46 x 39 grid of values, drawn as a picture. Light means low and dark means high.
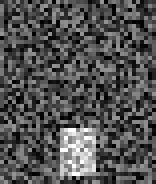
Mirror symmetry: none. Odd patch: lower, in the bottom middle. Ninth with the lowest average: bottom middle. Stripes: none.
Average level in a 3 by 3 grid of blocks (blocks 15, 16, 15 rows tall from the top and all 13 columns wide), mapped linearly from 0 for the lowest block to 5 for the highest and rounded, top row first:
5 5 5 / 5 5 5 / 5 0 5
